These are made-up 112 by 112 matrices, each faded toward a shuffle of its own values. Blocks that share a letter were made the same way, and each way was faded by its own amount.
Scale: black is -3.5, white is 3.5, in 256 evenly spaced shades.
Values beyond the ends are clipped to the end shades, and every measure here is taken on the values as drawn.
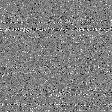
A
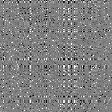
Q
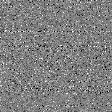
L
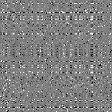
Q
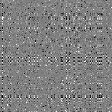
Q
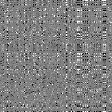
Q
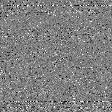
A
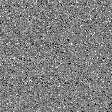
L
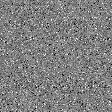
L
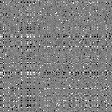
Q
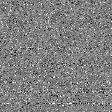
L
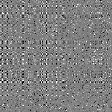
Q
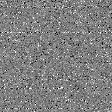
L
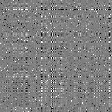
Q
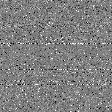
A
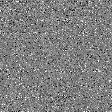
L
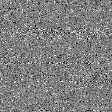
A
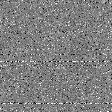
A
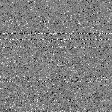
A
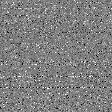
L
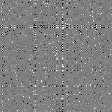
Q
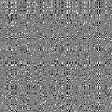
Q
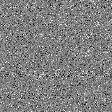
L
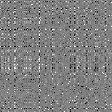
Q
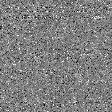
L
